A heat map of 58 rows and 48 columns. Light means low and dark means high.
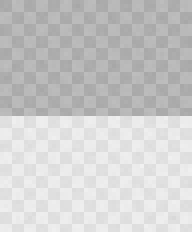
It is made of 2 by 1 panels. Panel 1,1: low, checkered, faint in contrast. Panel 2,1: very low, checkered, faint in contrast.
